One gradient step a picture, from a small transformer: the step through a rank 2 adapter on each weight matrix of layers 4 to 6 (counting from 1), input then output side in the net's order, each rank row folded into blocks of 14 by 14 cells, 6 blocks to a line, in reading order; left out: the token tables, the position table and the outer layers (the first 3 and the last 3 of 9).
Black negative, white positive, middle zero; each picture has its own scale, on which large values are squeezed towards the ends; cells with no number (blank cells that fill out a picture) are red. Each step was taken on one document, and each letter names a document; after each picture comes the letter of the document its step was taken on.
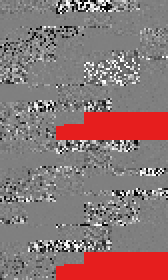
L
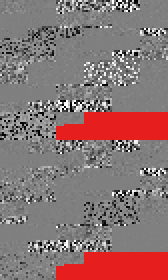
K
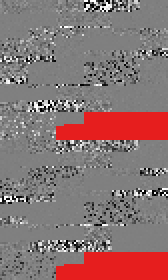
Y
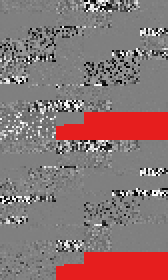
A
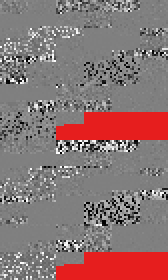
Y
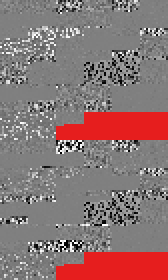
Y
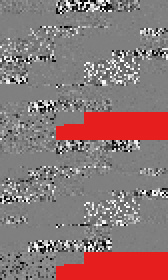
L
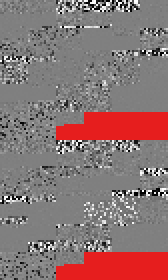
K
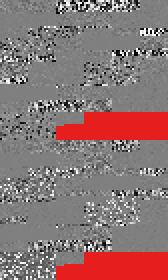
L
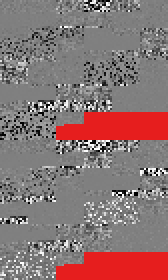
K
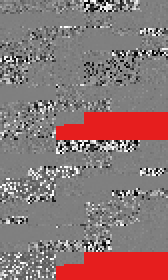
L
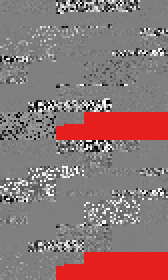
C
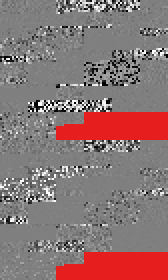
C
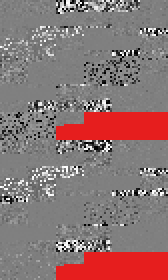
C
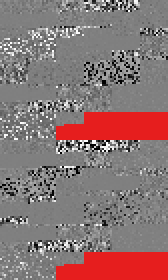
Y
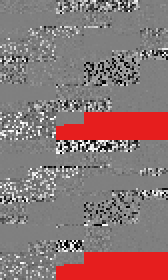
A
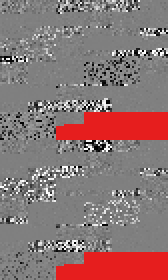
C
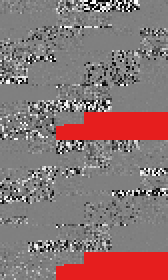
K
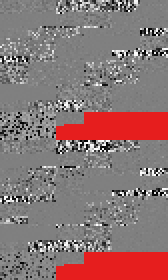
Y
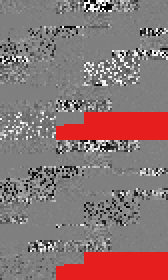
A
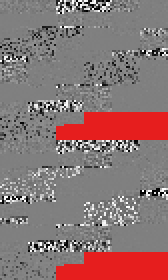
K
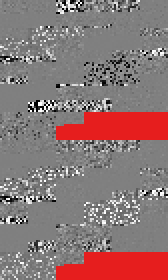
C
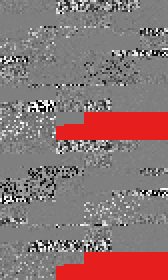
A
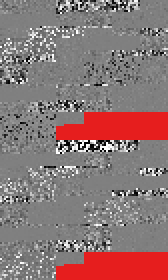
L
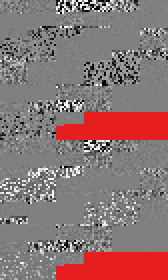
K
